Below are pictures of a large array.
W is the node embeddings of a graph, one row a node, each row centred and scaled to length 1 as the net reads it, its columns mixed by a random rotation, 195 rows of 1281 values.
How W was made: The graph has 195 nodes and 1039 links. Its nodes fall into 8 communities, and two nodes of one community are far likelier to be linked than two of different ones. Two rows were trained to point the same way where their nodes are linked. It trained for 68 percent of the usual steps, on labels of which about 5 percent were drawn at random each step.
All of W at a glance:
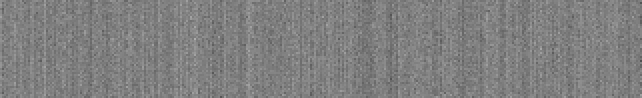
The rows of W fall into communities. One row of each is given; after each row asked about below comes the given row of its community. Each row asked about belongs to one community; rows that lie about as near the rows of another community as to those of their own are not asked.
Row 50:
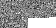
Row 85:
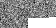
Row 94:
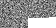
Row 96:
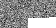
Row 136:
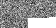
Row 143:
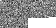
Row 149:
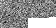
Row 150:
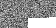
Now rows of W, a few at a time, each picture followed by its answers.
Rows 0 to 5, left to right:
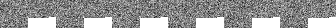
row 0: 94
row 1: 94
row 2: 85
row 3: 50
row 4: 150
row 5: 50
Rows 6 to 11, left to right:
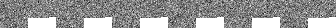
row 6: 96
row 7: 50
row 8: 94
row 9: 149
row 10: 85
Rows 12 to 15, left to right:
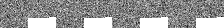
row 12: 96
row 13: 150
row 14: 143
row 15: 143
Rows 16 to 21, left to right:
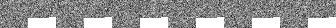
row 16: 136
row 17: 136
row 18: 150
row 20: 50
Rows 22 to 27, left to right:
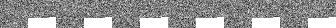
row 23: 85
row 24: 96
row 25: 50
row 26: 96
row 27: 94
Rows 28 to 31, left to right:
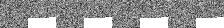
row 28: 150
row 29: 96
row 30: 150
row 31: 143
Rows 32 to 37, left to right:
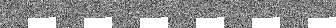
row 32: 143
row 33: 50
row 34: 149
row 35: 149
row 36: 150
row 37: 94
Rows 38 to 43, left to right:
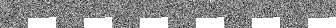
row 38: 149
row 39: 143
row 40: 96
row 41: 96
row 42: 96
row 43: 50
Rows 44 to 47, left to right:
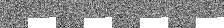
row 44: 50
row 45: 136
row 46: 136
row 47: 50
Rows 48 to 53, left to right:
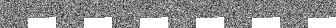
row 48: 50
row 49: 85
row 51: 143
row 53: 50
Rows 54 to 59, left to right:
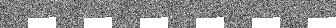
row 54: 85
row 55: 96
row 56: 149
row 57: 94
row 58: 85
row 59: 136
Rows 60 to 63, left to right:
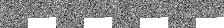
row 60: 50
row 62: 149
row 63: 150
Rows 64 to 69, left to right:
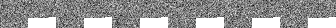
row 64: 136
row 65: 50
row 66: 136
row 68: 149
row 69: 85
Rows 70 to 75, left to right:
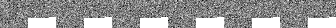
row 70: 149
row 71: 143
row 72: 143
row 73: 150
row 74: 136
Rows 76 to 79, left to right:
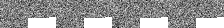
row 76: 50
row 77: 150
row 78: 150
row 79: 149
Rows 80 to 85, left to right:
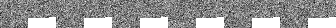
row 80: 149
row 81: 96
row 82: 94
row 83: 149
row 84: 150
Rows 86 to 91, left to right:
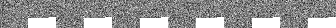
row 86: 94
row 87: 96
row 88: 136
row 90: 143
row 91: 136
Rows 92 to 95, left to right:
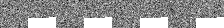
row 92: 94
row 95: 94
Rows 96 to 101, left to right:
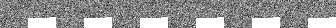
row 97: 143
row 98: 50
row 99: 94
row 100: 85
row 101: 150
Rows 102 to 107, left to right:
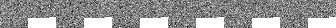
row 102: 50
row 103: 149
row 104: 149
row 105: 143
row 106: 136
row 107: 50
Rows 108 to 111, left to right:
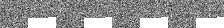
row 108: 149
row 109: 150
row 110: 50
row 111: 94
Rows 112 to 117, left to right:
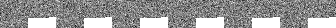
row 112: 85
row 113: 143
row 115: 150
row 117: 96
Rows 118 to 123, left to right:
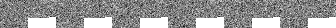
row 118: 96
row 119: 85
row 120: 149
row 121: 96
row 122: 150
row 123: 50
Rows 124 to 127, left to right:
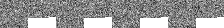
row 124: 143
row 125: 136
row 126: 149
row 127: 143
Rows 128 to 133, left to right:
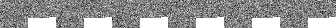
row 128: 96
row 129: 150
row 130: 85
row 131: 94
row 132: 143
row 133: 50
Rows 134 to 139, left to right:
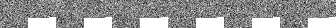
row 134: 96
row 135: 149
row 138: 94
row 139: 136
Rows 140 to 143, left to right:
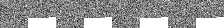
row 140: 85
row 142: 96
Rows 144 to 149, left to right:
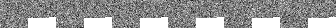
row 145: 50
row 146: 96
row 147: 143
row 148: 96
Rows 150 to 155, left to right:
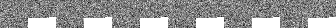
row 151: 50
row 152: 143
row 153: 143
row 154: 96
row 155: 94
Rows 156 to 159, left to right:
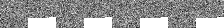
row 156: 150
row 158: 94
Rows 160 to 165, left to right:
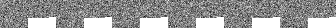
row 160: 143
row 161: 94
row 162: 50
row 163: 143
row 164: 85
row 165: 50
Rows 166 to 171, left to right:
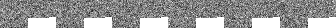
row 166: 50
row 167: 143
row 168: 50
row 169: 143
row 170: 94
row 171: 96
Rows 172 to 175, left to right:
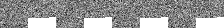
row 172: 96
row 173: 149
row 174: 96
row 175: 150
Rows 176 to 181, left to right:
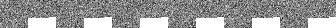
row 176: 149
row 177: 94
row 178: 50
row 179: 136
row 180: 143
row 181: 96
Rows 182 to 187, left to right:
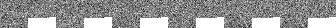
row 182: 150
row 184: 150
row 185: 136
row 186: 136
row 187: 136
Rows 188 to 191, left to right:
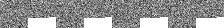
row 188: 143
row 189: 96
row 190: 149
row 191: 94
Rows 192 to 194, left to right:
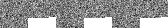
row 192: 143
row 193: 94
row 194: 85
